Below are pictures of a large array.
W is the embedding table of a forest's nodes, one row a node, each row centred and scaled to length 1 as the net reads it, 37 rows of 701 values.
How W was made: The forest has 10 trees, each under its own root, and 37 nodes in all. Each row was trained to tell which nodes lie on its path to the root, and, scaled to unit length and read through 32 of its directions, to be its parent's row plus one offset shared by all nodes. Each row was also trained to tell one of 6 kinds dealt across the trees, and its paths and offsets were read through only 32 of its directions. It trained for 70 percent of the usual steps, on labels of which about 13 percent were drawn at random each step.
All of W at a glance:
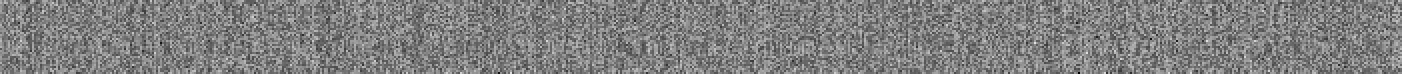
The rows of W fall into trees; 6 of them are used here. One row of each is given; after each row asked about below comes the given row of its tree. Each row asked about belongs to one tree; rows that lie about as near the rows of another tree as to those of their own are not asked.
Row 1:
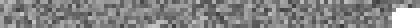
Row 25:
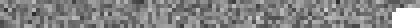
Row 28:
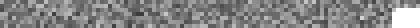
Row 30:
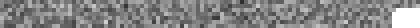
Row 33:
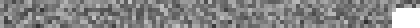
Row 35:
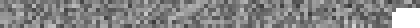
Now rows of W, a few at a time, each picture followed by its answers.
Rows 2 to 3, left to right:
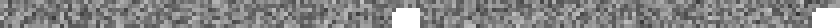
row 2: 35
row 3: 25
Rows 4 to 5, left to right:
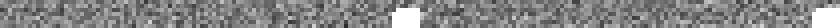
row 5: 25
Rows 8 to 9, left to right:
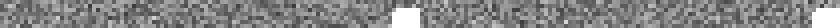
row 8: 28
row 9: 33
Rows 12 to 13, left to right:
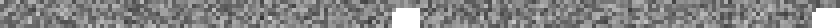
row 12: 28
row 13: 35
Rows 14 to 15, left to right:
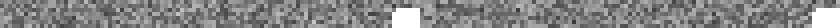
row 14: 30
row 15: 1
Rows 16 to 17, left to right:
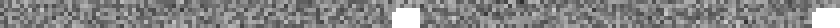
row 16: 33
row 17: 25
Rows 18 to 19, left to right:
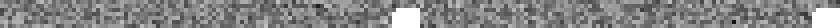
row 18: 35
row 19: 35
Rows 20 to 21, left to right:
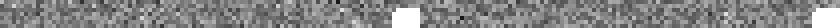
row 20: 25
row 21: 25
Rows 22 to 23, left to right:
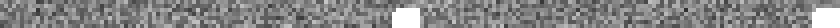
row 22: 25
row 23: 33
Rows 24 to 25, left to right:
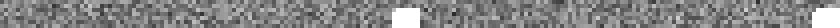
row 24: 33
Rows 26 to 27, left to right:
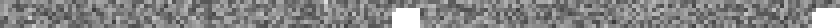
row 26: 1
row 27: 33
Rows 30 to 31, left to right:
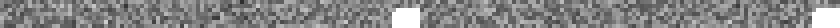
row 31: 28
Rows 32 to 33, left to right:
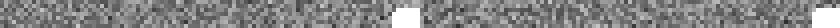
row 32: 30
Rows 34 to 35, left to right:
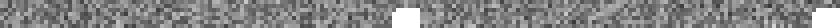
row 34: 35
